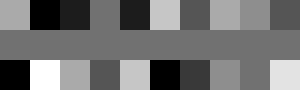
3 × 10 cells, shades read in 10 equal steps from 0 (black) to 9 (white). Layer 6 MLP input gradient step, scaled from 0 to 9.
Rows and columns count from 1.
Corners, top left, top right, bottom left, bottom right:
6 3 0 8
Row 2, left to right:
4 4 4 4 4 4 4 4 4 4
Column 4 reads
4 4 3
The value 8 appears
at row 3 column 10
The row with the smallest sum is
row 1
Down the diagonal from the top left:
6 4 6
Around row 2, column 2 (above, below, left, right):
0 9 4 4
